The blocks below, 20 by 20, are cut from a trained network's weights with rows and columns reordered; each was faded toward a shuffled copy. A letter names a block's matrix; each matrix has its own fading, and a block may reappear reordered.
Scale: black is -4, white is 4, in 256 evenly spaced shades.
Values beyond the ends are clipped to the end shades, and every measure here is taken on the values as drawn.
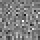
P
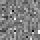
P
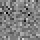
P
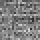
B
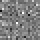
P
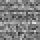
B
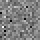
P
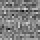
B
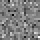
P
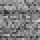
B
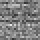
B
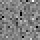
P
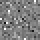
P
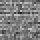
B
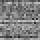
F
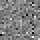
P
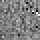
P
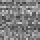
B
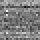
F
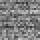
B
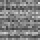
F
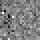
P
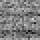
B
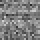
B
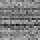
F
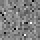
P
